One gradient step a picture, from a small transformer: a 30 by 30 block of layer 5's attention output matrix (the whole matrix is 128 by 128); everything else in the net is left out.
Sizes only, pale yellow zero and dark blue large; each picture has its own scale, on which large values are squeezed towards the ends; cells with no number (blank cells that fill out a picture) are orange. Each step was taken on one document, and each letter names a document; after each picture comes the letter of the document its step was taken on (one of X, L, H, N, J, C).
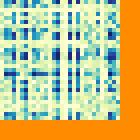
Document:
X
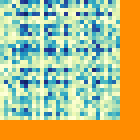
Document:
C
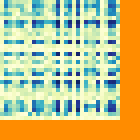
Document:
X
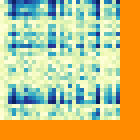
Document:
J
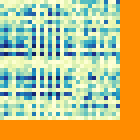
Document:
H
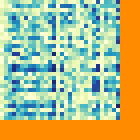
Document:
J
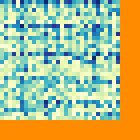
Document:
C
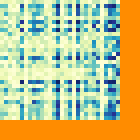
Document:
X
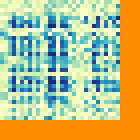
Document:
J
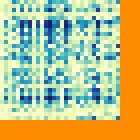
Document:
C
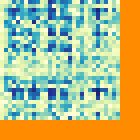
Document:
J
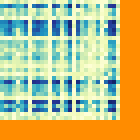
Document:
X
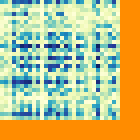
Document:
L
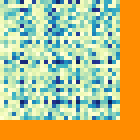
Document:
C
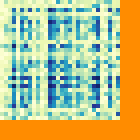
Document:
L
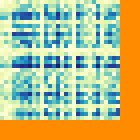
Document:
L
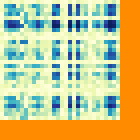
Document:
X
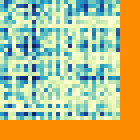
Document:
H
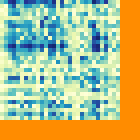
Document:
J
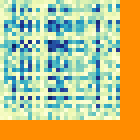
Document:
C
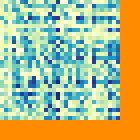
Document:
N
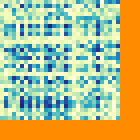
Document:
C
